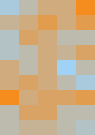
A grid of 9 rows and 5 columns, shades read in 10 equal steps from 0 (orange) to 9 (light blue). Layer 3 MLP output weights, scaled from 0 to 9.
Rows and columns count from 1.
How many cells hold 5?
4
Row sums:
22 17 26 25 29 25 12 24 29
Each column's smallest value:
0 3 2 3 0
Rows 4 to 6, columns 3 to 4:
4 5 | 4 9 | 4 6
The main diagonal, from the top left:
8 4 4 5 6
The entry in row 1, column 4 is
4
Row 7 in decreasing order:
4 3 3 2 0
